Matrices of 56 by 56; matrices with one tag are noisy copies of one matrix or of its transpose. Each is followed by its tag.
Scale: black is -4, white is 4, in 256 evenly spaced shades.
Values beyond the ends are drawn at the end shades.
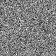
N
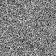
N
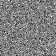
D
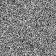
N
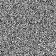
D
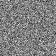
D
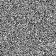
D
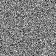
D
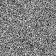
N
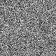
N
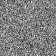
N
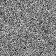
N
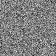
D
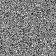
D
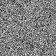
N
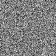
D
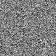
D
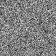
N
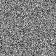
D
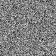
D
